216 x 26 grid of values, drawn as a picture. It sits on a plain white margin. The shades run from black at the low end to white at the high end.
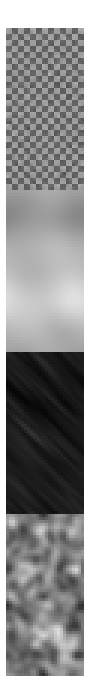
The table splits into 4 rows of 1 panel. Panel 1,1: middling, checkered, strong in contrast. Panel 2,1: high, smooth. Panel 3,1: very low, slanting down to the right, faint in contrast. Panel 4,1: middling, blotchy, strong in contrast.
